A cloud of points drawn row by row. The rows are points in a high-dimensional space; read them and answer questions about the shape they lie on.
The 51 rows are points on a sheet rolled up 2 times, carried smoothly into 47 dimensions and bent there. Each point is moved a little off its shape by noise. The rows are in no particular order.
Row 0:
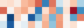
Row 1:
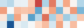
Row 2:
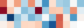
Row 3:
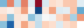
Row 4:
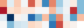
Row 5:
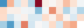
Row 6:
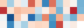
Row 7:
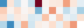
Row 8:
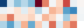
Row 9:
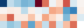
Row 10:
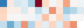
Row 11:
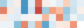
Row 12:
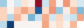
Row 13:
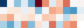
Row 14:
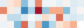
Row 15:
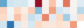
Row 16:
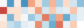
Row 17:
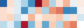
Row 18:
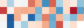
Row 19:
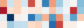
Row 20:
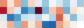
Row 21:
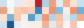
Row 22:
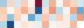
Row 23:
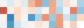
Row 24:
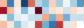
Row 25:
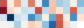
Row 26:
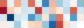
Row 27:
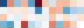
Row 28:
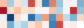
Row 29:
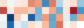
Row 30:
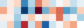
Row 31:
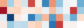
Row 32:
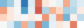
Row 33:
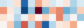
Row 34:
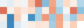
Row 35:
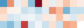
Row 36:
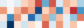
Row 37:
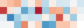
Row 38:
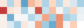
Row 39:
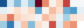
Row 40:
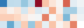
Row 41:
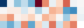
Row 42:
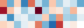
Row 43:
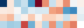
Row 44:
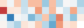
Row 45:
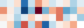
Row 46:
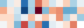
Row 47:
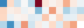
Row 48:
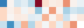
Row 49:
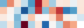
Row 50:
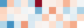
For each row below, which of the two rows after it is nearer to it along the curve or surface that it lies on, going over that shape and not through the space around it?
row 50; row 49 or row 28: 49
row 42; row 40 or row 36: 36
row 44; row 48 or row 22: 22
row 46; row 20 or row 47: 20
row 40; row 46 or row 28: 46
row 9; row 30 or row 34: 30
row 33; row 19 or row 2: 2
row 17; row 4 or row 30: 30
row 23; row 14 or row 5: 14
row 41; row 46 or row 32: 46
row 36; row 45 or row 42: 42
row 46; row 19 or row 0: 19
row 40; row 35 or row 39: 35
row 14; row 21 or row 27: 21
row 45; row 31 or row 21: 31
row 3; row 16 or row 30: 16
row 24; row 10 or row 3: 3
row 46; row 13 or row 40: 13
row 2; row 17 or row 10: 17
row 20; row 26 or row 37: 26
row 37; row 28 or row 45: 45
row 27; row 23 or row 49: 49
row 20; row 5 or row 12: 12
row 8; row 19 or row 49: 49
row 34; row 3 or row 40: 3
